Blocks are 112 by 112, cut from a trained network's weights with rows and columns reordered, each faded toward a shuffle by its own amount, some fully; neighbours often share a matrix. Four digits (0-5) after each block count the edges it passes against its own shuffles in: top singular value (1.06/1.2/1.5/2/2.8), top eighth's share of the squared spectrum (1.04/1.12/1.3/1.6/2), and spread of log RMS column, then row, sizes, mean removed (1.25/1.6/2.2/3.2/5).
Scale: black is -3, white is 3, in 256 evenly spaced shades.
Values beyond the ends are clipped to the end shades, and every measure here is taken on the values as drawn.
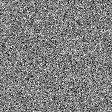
0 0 0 0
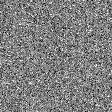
0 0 0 0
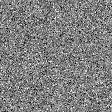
0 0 0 0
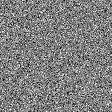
0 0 0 0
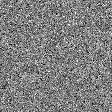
0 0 0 0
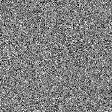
1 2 0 2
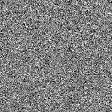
2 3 1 1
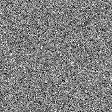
2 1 1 0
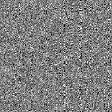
4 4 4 1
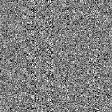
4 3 3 1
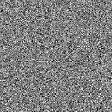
3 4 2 3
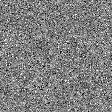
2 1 0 1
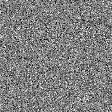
2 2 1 2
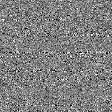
3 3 1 3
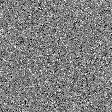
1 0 0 0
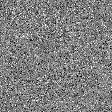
1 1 1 0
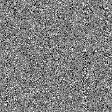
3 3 3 0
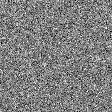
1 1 0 0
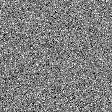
1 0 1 0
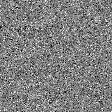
1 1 1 0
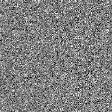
3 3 3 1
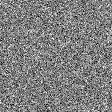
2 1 0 0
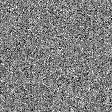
1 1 0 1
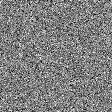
0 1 0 0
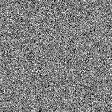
2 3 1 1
